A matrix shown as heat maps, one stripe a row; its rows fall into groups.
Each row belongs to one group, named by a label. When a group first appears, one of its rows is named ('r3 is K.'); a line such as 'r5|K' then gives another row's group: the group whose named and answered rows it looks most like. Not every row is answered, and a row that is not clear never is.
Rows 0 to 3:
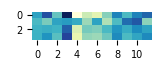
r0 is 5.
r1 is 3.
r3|5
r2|5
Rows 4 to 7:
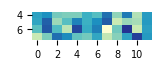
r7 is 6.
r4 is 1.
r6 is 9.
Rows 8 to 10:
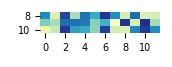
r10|6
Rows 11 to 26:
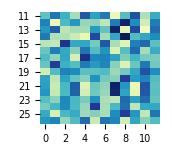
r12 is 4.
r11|9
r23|3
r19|6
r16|9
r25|4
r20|3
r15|6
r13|1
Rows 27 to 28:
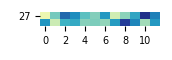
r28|4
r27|6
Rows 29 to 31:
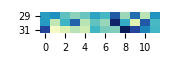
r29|1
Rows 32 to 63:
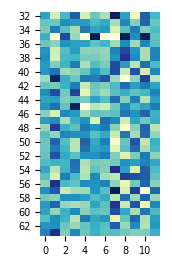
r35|3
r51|9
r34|9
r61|9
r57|1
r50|9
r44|1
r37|4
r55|3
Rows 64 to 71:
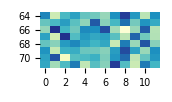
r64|4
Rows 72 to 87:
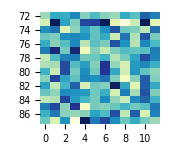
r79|6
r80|6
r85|5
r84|6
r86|1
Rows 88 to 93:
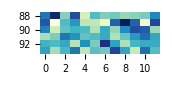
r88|5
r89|4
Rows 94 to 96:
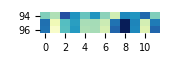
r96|4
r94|3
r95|4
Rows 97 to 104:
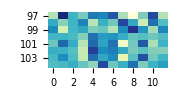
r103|9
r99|4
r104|3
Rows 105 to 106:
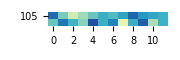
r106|9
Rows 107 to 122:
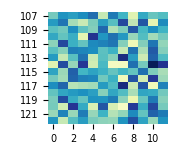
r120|3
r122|4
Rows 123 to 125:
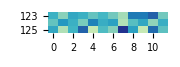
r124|9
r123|3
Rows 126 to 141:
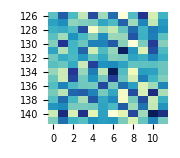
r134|6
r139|1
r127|1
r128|5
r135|6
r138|9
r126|9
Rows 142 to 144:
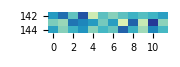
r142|5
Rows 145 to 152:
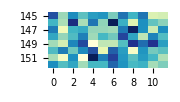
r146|6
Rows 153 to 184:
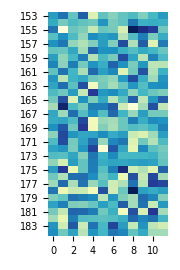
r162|4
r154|3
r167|6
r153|5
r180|1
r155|3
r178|3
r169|5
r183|6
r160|6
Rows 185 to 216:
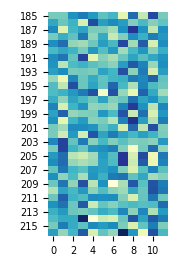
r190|9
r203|5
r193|1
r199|1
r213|1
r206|1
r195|6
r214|5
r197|3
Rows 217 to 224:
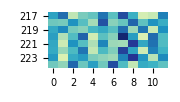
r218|3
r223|4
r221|3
